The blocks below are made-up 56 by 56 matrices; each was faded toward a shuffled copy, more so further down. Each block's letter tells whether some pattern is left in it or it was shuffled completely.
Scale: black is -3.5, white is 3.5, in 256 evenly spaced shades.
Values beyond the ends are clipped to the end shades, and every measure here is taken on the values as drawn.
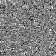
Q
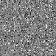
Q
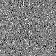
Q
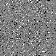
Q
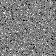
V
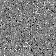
V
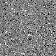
Q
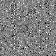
Q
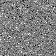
V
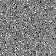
Q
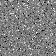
V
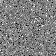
V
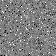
V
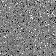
V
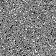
V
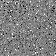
V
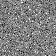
V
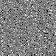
Q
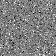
V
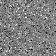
Q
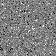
V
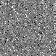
Q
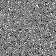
V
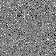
Q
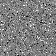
V
